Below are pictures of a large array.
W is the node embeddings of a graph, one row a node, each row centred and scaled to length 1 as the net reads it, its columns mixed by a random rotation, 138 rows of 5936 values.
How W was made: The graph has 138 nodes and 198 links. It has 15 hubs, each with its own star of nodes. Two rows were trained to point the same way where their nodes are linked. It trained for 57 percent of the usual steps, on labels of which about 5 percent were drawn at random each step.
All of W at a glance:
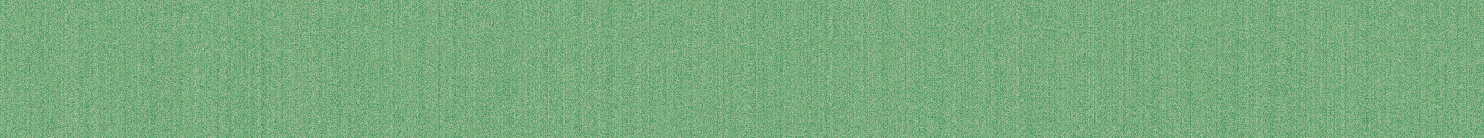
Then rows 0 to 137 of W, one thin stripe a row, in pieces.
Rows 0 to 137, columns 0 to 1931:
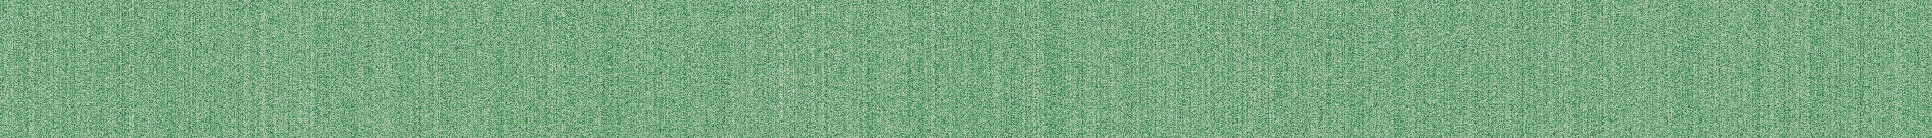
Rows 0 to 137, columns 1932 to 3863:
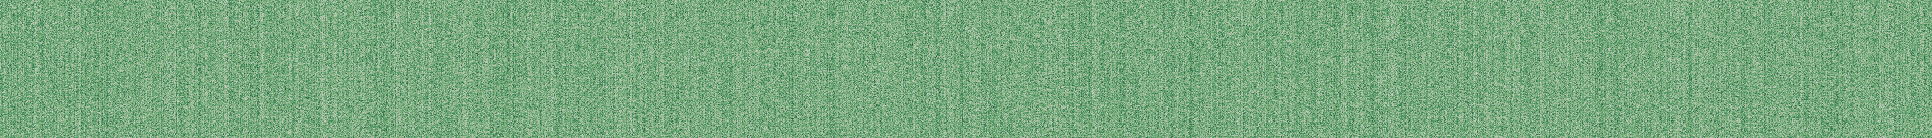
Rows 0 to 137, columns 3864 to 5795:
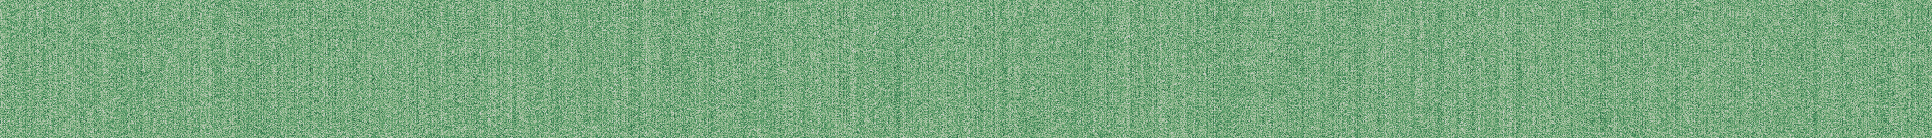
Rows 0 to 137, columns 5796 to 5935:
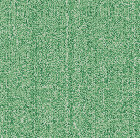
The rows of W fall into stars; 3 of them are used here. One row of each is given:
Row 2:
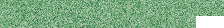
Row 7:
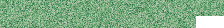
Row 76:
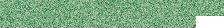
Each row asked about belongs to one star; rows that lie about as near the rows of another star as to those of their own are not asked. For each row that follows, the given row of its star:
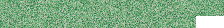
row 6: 7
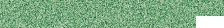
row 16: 76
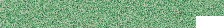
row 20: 76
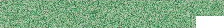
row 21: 2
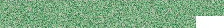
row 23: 2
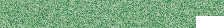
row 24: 76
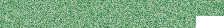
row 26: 7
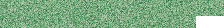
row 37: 76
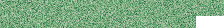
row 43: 7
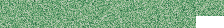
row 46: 76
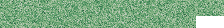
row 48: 76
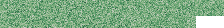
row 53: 2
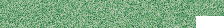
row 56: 76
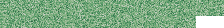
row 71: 76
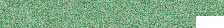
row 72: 7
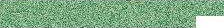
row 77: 2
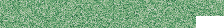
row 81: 7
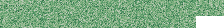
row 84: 76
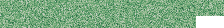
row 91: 76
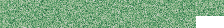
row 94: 76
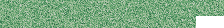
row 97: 7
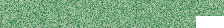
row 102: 76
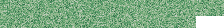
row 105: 2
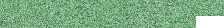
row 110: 7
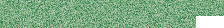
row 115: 7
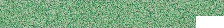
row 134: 7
